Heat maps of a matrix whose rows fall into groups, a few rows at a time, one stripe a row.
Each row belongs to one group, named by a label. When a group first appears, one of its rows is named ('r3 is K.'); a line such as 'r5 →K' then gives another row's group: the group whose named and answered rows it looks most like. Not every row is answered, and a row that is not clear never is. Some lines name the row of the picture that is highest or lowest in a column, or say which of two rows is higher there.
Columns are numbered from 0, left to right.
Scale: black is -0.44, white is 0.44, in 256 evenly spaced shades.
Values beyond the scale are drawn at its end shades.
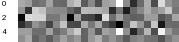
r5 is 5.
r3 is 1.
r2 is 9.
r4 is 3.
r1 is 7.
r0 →3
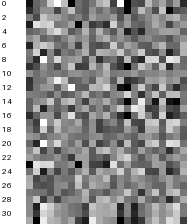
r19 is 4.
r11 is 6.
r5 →5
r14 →1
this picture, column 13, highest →0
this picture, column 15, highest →15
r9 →1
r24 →5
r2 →7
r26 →4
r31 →7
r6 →9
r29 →7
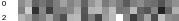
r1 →5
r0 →5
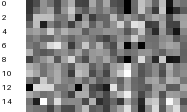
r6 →6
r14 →7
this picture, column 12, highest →12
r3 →5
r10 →3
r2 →9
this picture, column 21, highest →15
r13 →3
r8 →1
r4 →1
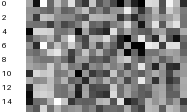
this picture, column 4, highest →14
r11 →1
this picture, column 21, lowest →5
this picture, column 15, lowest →6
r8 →3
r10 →9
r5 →1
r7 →6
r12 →9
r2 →7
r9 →1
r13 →9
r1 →3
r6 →7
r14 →6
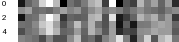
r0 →6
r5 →3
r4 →6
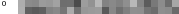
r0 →1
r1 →4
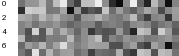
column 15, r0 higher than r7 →Yes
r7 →7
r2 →1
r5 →4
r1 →9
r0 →1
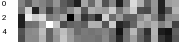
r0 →1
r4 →1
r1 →5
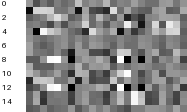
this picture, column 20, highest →3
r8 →6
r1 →9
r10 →3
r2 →6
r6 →4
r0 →4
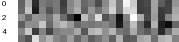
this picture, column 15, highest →0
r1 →5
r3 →1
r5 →7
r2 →1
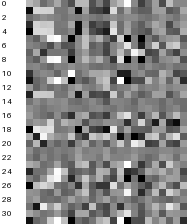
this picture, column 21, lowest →17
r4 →9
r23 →3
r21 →4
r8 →6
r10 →1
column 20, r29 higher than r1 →Yes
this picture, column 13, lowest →19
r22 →4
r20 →5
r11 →6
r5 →6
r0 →3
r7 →5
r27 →3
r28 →5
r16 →3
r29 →7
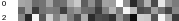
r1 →5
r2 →7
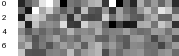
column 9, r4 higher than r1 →No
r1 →7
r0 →6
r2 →9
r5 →4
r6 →5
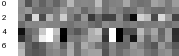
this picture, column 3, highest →5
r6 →4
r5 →6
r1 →5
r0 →4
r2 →7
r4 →6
